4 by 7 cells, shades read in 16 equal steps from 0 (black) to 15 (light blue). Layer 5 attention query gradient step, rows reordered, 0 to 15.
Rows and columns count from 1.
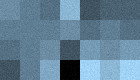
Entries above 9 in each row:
2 1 4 4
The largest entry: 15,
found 2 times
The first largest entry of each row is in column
4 4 5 5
